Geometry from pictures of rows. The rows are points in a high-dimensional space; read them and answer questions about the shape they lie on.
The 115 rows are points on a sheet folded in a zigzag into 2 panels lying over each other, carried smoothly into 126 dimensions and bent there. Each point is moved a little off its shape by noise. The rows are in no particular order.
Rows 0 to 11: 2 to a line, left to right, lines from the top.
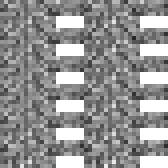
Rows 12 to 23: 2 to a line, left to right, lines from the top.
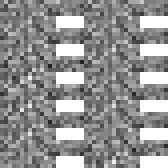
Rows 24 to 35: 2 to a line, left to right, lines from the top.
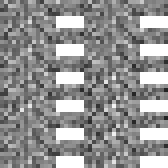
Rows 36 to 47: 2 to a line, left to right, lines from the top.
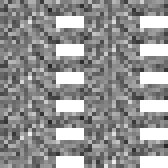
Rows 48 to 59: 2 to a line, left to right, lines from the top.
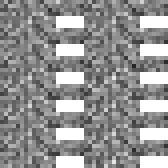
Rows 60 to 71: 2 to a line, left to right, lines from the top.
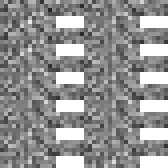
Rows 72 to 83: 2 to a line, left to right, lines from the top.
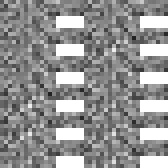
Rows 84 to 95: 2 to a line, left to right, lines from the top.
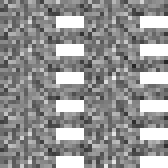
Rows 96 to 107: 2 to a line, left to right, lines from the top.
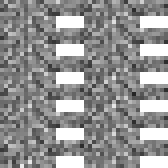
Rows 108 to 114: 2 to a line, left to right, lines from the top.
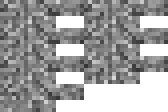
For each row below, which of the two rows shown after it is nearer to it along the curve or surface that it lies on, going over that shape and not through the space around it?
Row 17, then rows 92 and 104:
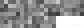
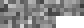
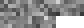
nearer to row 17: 92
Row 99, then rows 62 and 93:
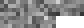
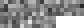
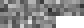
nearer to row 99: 93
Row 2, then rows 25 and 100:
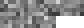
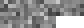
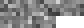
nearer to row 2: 100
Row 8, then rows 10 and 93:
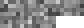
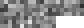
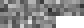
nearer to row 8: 10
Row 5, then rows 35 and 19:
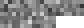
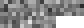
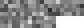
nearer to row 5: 35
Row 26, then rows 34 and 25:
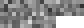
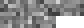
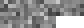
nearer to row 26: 25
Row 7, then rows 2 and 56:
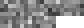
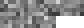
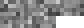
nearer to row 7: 2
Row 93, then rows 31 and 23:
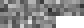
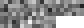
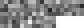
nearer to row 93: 23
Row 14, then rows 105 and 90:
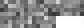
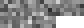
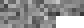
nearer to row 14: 105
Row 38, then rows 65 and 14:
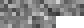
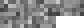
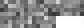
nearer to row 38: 14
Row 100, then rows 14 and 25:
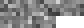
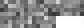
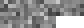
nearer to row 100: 14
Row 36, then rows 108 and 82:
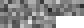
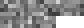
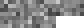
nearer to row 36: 108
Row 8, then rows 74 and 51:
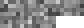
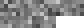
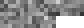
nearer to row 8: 74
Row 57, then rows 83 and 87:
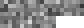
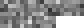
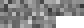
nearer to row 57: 87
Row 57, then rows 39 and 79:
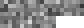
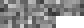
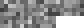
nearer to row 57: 79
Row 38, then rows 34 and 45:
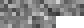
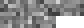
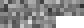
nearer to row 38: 34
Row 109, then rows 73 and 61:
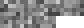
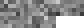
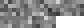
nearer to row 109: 73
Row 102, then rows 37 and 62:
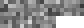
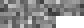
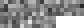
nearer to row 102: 62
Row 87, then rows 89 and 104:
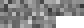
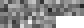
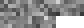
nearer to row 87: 89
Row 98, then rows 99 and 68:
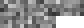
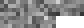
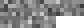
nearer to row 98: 99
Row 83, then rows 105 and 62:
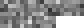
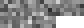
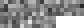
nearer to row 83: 105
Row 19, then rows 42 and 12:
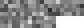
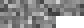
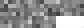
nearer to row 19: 42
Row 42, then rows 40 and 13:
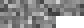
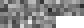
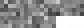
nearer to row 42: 40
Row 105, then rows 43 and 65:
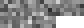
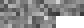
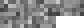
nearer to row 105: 43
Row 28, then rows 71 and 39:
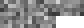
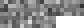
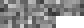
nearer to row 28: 39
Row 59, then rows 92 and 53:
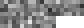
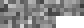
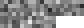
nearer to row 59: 53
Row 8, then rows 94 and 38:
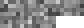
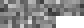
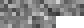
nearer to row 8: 94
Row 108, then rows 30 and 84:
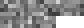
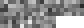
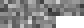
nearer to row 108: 84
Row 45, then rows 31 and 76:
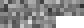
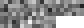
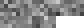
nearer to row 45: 31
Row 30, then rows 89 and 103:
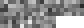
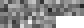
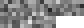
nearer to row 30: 89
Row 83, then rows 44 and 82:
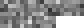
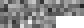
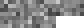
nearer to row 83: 44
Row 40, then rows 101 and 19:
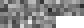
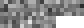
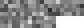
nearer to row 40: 19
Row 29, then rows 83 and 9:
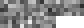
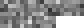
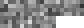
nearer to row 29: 83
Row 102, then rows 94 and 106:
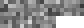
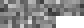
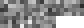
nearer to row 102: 106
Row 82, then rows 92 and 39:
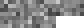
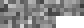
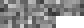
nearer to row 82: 92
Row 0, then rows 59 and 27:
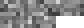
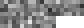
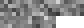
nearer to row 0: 59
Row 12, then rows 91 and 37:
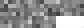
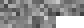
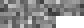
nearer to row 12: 91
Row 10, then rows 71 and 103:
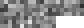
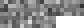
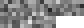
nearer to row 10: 71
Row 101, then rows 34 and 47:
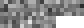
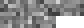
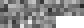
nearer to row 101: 47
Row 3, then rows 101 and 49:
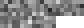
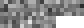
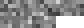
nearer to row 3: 49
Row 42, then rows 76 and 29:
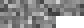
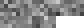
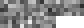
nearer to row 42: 29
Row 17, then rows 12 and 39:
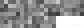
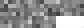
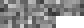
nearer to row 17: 12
